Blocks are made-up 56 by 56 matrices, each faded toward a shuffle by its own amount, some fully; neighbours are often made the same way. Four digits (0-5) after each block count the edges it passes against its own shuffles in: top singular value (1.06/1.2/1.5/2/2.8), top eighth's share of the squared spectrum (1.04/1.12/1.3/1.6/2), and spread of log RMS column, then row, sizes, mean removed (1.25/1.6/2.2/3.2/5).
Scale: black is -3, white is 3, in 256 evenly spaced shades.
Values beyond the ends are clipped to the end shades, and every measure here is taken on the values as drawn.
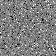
0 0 0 0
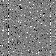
3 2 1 0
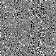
3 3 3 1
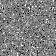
0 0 0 0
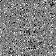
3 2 2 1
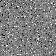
1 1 0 0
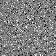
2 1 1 0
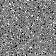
0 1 0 0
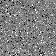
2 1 0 0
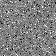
0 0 0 0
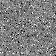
0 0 0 0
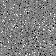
2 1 0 0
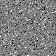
0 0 0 0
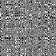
4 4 3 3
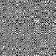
4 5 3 3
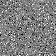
2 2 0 1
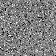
2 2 0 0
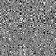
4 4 2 2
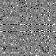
4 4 2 2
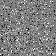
2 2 0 1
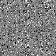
3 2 1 0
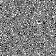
2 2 1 0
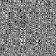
4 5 3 2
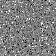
2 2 0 0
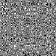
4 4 2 2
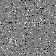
2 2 1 0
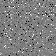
3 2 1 1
